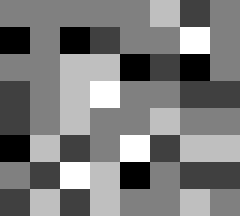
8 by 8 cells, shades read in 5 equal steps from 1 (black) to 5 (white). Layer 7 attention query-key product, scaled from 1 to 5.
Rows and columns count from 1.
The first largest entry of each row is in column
6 7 3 4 3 5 3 2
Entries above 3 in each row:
1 1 2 2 2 4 2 3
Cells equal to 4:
13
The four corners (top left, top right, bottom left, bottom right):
3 3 2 3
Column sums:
17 25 25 28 22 24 23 23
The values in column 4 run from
2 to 5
